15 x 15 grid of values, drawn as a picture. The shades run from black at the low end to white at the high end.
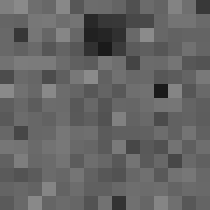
An odd patch, lower than its surroundings, sits in the top middle. The ninth with the lowest average is the top middle. The values are skewed, with a long tail toward low values.
